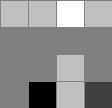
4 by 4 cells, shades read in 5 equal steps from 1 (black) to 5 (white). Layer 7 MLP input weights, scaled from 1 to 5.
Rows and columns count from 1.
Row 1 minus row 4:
1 3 1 2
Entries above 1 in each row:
4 4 4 3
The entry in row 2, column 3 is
3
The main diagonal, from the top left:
4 3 4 2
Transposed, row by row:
4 3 3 3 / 4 3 3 1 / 5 3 4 4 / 4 3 3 2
